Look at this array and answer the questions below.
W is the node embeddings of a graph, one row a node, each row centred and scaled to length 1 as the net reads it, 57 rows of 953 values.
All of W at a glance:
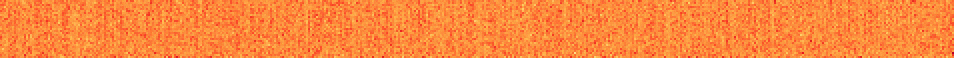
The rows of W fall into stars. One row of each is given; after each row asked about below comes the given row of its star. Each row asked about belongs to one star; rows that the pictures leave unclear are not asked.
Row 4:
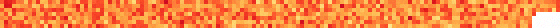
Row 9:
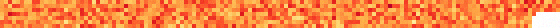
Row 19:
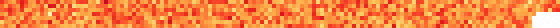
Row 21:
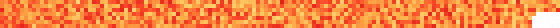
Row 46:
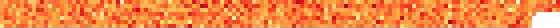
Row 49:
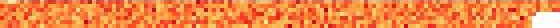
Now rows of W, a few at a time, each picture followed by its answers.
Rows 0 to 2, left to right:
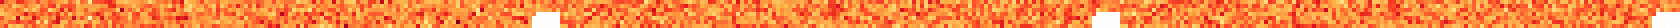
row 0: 19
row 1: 9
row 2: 49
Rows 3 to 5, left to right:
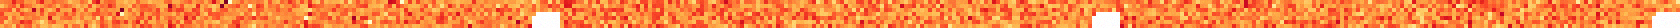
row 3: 19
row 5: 21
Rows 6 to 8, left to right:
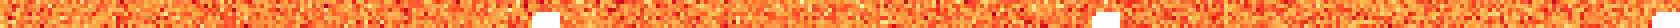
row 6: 46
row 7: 9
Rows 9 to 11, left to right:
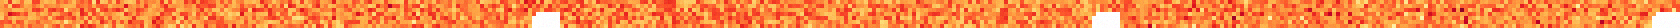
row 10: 19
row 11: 4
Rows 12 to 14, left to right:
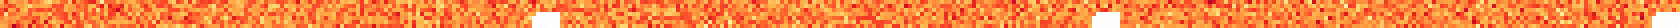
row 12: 4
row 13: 49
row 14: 49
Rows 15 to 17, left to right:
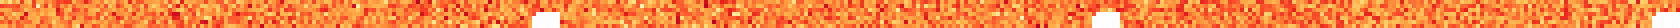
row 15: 49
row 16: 9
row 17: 4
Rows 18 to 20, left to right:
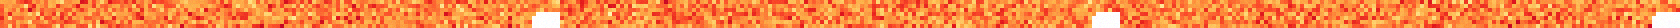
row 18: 21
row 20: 21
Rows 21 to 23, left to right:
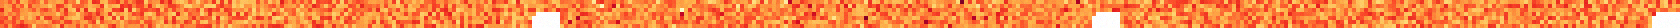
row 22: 19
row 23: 49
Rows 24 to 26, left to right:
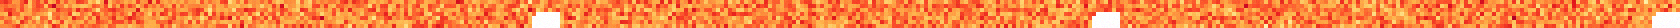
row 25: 46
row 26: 21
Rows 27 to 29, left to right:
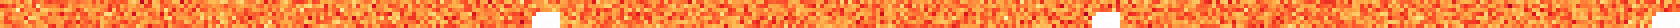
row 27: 49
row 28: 46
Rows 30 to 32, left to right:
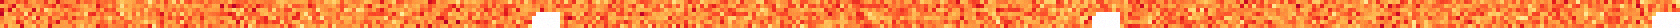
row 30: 19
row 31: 46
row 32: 21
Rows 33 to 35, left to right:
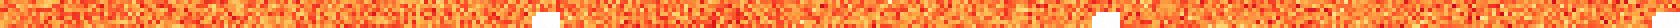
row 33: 4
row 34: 4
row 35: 21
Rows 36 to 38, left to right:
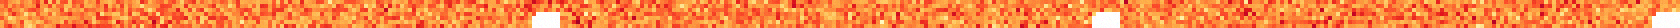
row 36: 9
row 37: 19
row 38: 49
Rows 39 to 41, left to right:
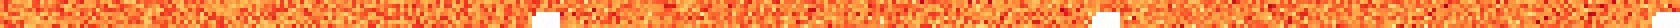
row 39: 9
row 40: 19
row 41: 4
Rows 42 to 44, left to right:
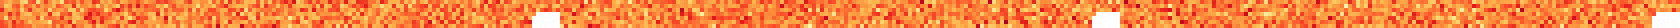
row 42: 21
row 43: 19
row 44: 49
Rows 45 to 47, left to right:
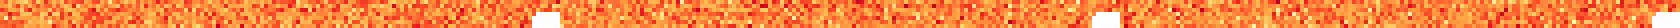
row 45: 9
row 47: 9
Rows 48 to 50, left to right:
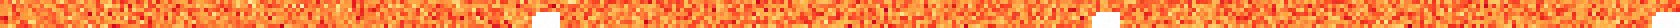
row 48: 21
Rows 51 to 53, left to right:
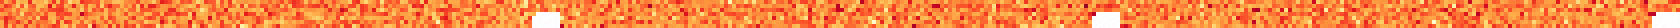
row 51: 4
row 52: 46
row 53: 46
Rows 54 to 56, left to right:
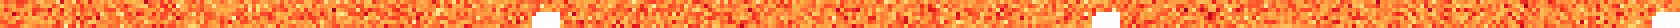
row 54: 9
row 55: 4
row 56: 21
